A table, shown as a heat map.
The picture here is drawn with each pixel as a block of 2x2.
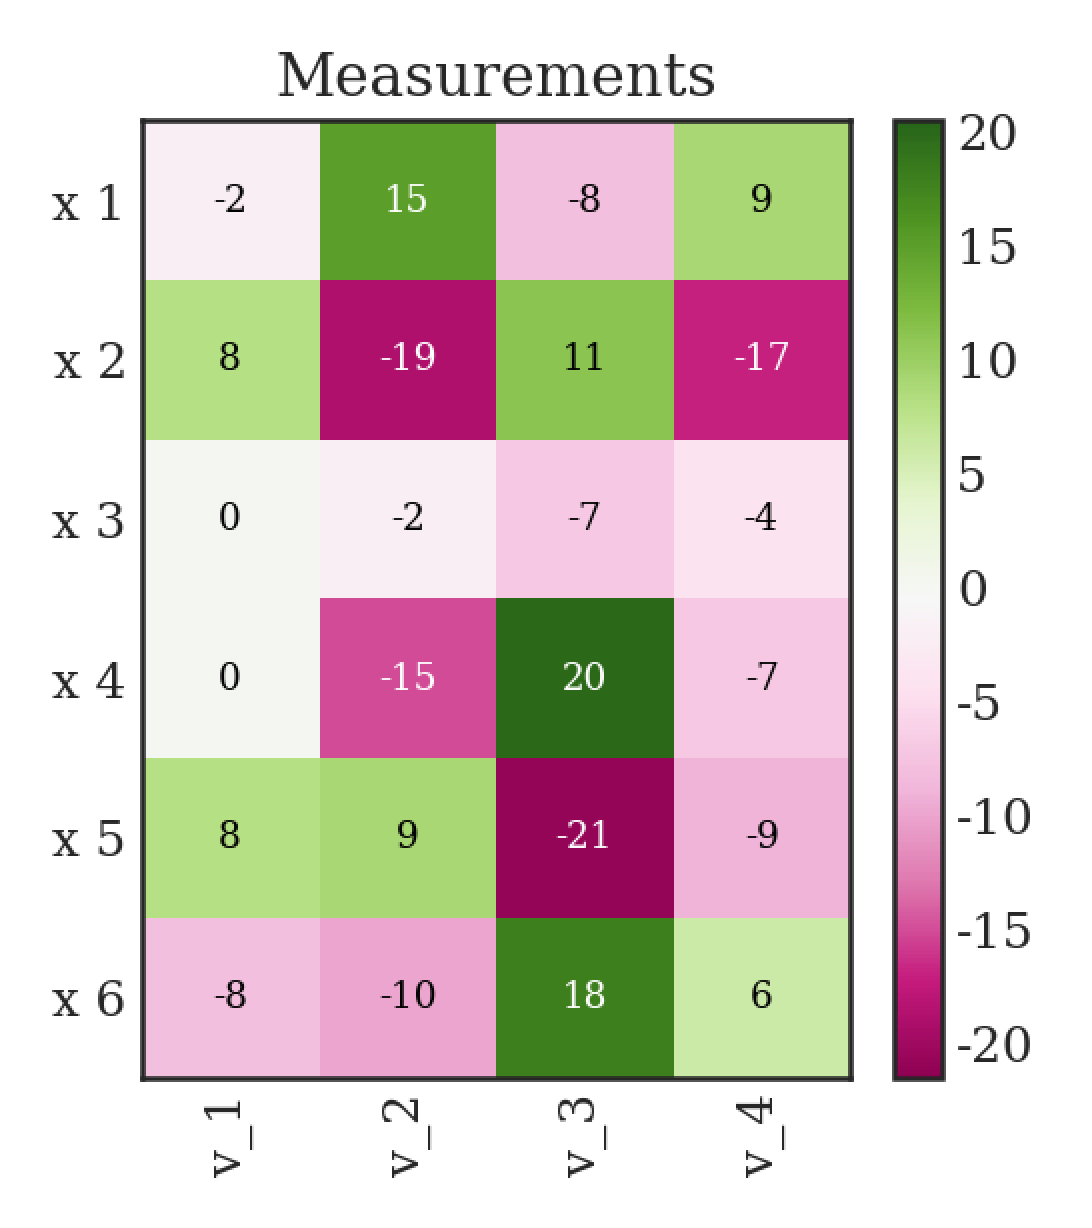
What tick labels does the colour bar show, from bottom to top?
-20, -15, -10, -5, 0, 5, 10, 15, 20
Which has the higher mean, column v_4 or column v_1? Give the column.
v_1
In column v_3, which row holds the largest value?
x 4
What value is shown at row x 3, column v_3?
-7
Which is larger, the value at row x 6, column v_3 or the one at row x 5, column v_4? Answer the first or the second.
the first
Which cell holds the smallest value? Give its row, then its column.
x 5, v_3
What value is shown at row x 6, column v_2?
-10
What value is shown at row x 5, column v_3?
-21
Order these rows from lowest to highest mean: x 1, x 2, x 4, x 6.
x 2, x 4, x 6, x 1
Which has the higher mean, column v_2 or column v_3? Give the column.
v_3
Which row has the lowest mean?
x 2
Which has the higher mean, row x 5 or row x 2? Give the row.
x 5
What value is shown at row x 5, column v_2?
9
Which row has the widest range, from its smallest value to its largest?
x 4
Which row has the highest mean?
x 1
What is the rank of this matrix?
4
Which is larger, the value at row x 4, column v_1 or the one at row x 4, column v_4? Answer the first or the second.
the first
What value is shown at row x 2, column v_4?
-17
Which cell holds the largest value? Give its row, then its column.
x 4, v_3
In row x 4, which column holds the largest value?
v_3
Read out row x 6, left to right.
-8 -10 18 6
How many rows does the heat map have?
6
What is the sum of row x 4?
-2
